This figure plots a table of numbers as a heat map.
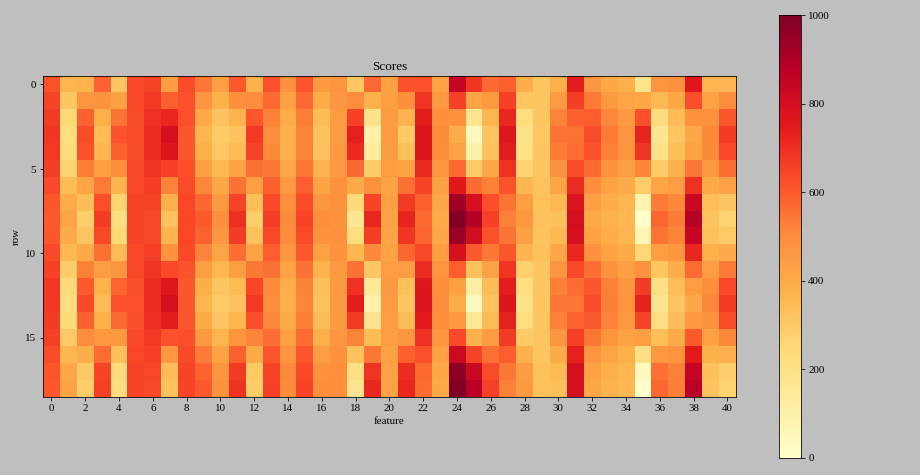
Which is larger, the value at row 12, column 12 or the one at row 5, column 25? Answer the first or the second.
the first
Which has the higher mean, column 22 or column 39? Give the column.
22
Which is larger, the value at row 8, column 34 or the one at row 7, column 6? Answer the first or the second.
the second
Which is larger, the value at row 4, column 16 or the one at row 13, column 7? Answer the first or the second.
the second
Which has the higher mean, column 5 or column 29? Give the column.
5
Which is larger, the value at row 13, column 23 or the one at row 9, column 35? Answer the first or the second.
the first
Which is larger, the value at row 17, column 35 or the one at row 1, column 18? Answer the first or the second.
the second
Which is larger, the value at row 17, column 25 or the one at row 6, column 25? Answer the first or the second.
the first
